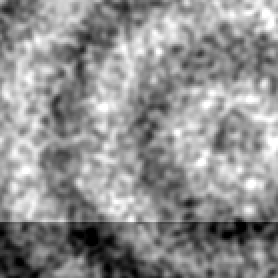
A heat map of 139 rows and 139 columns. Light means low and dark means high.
Lone odd cells: none. Rings: centred on the middle right. Ninth with the lowest average: middle right. Seam: horizontal, 80% of the way down, the bottom part higher.
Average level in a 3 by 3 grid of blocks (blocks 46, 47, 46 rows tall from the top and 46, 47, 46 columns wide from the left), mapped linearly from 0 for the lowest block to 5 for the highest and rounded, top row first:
2 2 2 / 2 2 0 / 5 4 5
